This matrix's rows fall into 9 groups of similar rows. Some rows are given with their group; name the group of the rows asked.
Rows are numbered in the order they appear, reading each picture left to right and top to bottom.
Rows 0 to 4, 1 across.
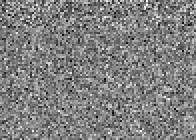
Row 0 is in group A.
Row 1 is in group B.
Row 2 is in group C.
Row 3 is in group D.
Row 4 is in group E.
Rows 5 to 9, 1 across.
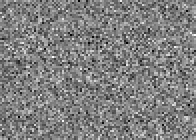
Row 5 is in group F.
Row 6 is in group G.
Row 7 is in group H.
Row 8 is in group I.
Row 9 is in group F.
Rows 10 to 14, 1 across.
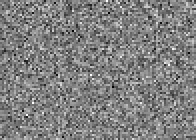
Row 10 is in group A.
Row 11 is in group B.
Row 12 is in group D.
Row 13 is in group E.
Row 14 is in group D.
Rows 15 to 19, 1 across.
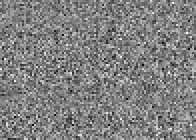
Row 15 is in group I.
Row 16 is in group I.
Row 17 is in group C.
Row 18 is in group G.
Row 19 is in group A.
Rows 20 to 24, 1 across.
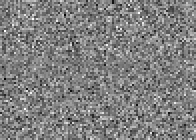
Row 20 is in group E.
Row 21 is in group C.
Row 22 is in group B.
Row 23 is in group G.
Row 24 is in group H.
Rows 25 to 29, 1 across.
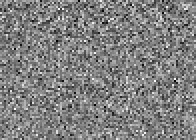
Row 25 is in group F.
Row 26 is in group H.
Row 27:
D
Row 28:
C
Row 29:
E
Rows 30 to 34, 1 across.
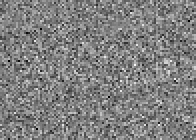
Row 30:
I
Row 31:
F
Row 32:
D
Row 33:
A
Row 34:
F
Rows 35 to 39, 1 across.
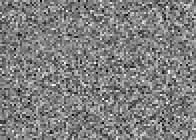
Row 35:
F
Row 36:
H
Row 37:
I
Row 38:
H
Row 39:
F
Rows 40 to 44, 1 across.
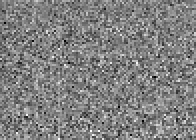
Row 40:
B
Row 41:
A
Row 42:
H
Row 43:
D
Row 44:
D
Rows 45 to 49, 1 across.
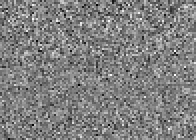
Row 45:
E
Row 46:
D
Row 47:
G
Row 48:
F
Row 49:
A
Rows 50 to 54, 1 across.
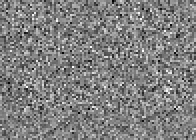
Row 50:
E
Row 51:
D
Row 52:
A
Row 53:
D
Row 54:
F
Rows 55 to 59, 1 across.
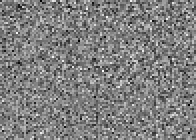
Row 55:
H
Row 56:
B
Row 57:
H
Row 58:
I
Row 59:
I
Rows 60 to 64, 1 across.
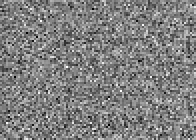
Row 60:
G
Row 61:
A
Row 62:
H
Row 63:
A
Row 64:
A
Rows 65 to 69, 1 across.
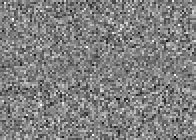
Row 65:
C
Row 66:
I
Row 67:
G
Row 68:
F
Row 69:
D
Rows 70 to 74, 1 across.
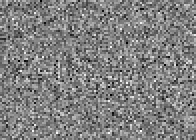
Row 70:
F
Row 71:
G
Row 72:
D
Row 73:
I
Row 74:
E
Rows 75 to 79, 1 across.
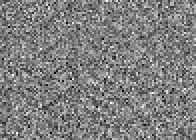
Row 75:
A
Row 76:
F
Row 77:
C
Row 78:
F
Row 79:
B
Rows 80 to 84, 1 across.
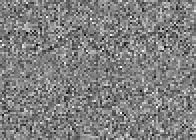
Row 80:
D
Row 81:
F
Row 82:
I
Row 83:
A
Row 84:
C
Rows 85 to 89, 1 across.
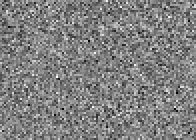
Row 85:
A
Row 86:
H
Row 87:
E
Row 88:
D
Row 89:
I
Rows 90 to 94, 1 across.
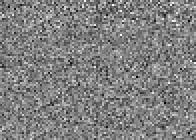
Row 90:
I
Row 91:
A
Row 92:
G
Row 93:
F
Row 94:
I
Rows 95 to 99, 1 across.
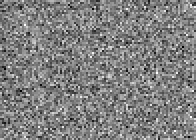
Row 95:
G
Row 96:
B
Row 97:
B
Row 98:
H
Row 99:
G
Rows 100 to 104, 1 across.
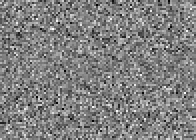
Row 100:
E
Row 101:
H
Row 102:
E
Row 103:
D
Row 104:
G
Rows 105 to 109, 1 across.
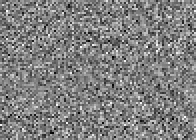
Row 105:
A
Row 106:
A
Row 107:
C
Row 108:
E
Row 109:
F
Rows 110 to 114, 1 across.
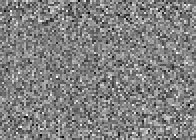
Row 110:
F
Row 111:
I
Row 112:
E
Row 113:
I
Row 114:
D
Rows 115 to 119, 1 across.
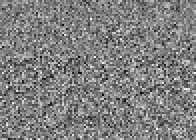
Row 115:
D
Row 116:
I
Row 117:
F
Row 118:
F
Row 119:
A
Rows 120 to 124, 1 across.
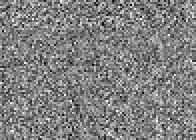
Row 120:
E
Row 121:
C
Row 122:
G
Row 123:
C
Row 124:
C
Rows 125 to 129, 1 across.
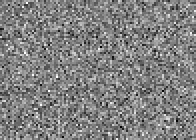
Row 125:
D
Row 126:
G
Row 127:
E
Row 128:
F
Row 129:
D
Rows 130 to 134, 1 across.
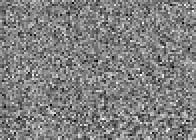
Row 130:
B
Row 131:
I
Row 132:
E
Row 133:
B
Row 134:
H
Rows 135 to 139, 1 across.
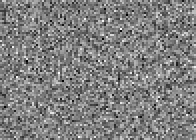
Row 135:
B
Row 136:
F
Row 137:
D
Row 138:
B
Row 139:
H
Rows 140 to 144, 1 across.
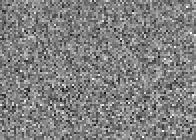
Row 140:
B
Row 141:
G
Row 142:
D
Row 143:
B
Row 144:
I
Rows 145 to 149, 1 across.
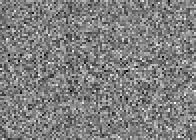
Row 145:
A
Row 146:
A
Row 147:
F
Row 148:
G
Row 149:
A
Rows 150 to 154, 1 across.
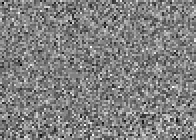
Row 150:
C
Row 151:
D
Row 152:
G
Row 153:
I
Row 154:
D
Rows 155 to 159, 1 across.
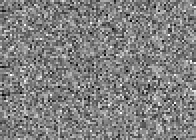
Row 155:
G
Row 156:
C
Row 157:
G
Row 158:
G
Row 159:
D
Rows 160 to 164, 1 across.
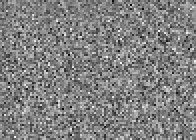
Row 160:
E
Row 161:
I
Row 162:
A
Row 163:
D
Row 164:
C
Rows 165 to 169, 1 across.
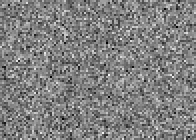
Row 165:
D
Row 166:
I
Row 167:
B
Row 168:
A
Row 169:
B
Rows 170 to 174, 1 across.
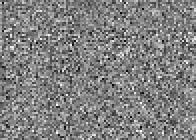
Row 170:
C
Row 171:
C
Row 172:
B
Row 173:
E
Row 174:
E
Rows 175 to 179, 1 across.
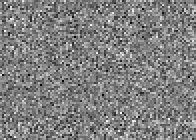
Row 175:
C
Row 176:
C
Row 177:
I
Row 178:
F
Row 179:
C
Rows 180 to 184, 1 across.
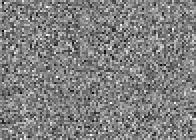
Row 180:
C
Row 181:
C
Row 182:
E
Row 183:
G
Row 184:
G
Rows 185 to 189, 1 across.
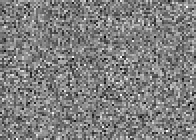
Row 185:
B
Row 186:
B
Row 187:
C
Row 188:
I
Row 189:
H
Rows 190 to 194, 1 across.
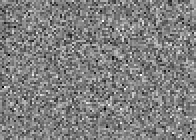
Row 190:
B
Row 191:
A
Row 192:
E
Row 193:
C
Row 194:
I
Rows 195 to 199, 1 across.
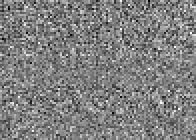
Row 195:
G
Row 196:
G
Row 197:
I
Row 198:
C
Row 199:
E
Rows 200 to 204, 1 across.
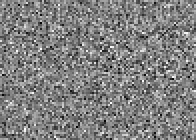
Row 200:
D
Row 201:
F
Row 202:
I
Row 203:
G
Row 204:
B
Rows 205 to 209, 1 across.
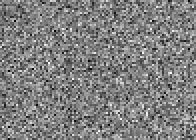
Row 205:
H
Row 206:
I
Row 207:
A
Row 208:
B
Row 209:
A
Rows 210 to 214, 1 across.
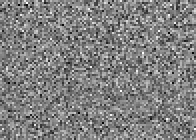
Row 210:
D
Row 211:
I
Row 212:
A
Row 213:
A
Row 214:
F
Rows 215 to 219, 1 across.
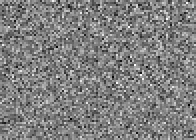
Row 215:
H
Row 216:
F
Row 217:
E
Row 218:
I
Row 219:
G
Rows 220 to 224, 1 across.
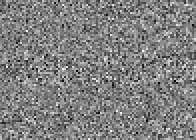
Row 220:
I
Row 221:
D
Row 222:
D
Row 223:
E
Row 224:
G
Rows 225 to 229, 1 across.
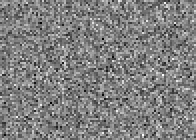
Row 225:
D
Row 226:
F
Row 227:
I
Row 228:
F
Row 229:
B
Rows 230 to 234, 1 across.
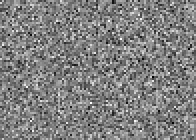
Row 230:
E
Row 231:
I
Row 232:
H
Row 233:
D
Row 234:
E
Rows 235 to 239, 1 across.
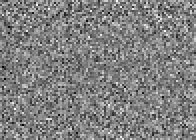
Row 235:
A
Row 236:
D
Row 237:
B
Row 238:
C
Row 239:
C
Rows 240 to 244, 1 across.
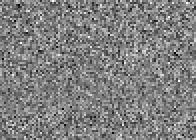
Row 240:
H
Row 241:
D
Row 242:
C
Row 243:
D
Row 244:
A
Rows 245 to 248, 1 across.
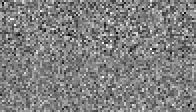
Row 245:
C
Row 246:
H
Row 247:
B
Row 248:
I
